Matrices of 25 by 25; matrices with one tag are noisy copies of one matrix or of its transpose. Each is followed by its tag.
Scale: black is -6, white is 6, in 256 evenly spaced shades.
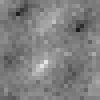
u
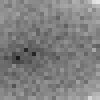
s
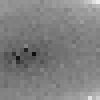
s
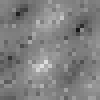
u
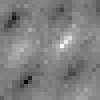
u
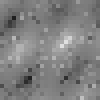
u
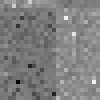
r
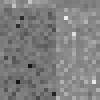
r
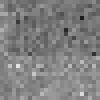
r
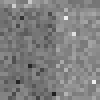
r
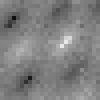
u
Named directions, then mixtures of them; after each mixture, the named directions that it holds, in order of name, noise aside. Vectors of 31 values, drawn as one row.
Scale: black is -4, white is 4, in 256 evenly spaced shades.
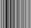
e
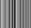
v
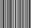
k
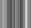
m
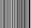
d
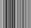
e, v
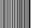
d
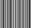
k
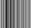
e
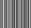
k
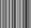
m, v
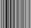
e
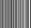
d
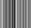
e, v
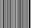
d, k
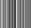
k, v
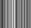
e, v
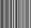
d, v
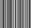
k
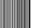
d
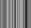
m, v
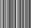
k, v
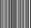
d, v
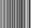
d, m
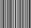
k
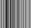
e
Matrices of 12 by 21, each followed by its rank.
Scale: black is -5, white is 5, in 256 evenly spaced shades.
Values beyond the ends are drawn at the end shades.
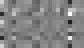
two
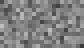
full rank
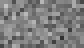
full rank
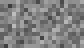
full rank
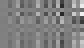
one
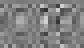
two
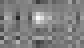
two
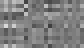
two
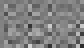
two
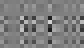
one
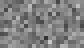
full rank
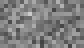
full rank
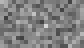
full rank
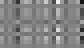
one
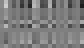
one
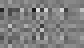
two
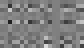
two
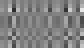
one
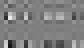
one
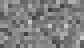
full rank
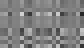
one
